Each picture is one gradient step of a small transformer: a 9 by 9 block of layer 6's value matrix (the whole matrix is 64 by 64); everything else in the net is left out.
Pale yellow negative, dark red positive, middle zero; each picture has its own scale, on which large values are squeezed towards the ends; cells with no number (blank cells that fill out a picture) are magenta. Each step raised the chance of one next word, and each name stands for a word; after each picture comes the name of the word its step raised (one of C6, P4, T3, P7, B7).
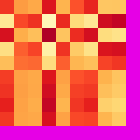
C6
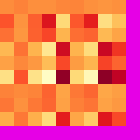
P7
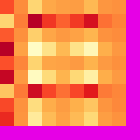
P7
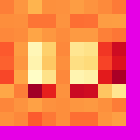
P7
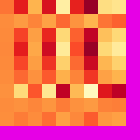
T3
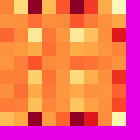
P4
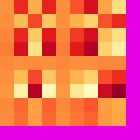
T3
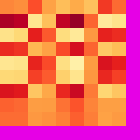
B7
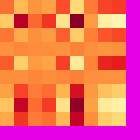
B7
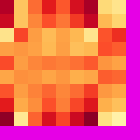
P4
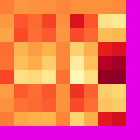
P7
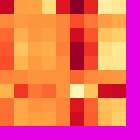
T3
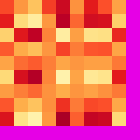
P4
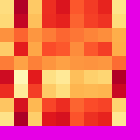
P4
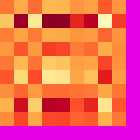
B7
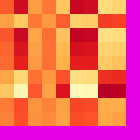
T3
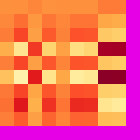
P7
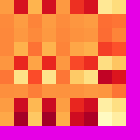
P4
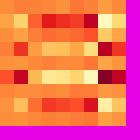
P7
